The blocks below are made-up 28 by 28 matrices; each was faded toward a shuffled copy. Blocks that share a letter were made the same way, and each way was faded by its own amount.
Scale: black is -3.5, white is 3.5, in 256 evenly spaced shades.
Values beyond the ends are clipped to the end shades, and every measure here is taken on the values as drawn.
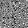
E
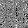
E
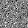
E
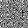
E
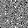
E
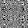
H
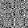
H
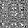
H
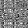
H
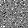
E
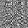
H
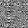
H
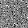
E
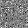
E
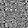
H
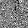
E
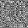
H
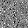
E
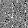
E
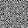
H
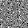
E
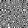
H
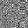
H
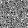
E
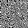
E
